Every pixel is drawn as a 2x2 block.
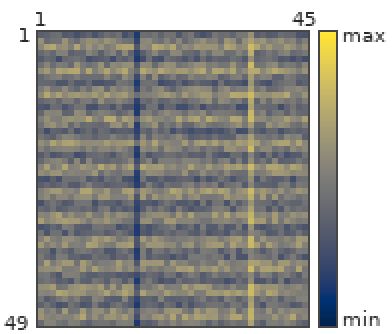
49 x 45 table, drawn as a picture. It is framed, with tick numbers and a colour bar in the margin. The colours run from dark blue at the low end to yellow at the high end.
Horizontal stripes repeat 12 times down the table. The histogram is bell-shaped. Columns 17 and 36 differ from the columns beside them. There is no overall slope.
